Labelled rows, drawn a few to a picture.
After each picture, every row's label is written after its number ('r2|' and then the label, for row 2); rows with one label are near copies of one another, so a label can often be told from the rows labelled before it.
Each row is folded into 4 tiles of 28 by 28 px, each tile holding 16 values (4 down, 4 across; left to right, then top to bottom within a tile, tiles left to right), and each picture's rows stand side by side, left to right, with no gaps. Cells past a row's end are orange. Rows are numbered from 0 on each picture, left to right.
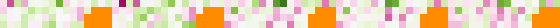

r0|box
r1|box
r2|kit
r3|kit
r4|kit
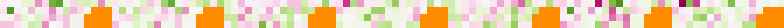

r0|kit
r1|kit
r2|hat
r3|box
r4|hat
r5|kit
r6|box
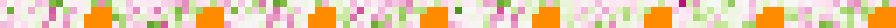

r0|kit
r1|hat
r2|kit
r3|hat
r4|kit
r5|hat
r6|box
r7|hat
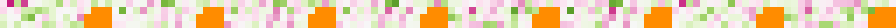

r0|box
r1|kit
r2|kit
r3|kit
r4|hat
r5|kit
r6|box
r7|hat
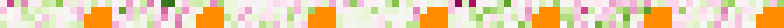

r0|box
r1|kit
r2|hat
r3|box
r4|box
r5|hat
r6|kit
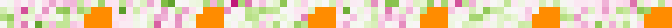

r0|hat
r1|kit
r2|box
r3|kit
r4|box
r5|hat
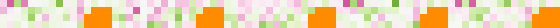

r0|box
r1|hat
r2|hat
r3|box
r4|box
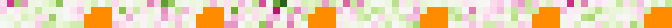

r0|box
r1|kit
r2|kit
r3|box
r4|hat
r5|box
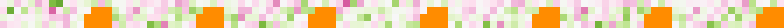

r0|kit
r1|hat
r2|hat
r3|box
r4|hat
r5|hat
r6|hat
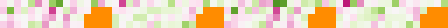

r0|kit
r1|box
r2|kit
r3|box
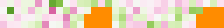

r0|kit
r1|hat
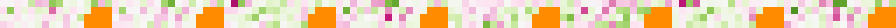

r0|kit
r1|kit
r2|box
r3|kit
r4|hat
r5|hat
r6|box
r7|kit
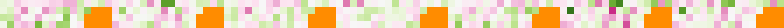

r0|hat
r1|kit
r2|hat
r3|box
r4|hat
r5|kit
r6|kit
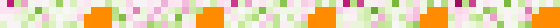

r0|box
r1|hat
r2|box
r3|box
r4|box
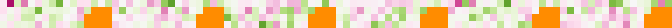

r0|box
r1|kit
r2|hat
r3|hat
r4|box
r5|kit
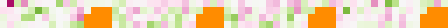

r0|box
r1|hat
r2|hat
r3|kit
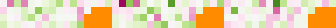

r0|box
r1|box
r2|kit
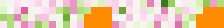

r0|hat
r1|kit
